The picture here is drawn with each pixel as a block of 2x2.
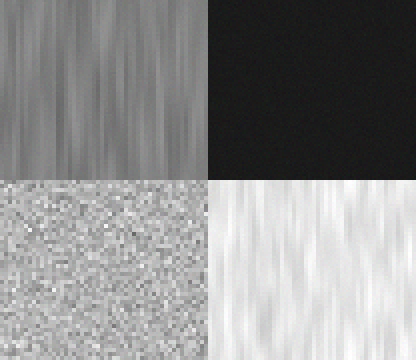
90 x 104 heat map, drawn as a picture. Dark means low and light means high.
It is made of 2 by 2 panels. Panel 1,1: middling, streaked downward, faint in contrast. Panel 1,2: very low, flat. Panel 2,1: high, fine-grained. Panel 2,2: very high, streaked downward, faint in contrast.
